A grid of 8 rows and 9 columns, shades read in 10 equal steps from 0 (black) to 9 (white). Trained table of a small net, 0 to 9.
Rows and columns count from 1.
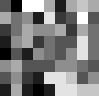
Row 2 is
6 4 5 1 8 2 3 9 3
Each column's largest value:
6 6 9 9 8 8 8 9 7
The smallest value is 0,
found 3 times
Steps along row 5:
up down up down down up up down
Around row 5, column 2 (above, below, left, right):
5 6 0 1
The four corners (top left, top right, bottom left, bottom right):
3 6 1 7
